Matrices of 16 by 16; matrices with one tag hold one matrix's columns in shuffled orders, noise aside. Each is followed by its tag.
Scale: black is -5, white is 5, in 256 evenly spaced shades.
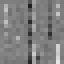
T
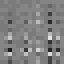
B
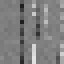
T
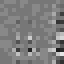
B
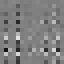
B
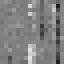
T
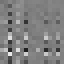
B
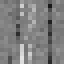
T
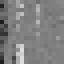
T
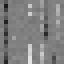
T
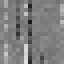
T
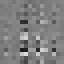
B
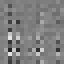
B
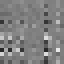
B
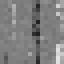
T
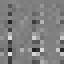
B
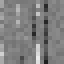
T
